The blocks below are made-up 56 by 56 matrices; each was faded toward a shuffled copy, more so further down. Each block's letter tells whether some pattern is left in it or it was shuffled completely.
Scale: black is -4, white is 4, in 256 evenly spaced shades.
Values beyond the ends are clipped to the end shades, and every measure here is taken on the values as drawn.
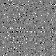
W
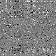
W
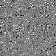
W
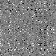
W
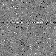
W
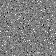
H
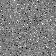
H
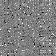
W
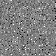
W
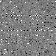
W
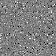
W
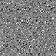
W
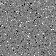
H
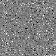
W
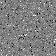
H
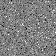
H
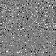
W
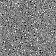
H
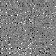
W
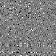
W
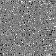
W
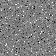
H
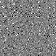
W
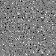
W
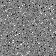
H
